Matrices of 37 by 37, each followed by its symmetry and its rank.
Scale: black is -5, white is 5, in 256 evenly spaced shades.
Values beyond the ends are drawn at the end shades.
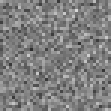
neither, full rank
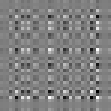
symmetric, rank one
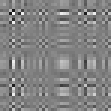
symmetric, rank two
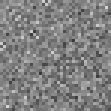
symmetric, full rank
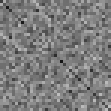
symmetric, full rank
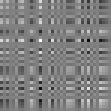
symmetric, rank one
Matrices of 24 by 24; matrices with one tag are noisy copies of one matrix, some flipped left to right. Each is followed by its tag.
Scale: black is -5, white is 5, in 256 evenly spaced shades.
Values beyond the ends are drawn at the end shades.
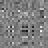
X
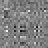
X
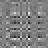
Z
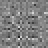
Z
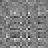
Z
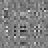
X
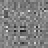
X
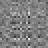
Z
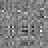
X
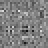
X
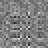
Z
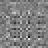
Z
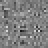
X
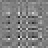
Z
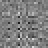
Z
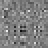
X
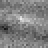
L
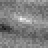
L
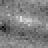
L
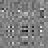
X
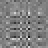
Z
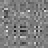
X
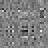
X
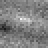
L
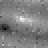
L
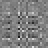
Z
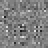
X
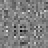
X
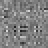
X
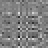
Z
